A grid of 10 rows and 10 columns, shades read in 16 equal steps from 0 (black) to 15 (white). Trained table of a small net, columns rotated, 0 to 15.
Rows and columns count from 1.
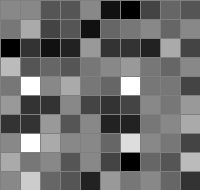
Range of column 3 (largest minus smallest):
9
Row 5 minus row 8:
-1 0 -2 2 -1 0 2 -1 0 0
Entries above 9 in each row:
0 1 1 1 3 0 1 3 2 1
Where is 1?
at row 1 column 6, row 2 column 5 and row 3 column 3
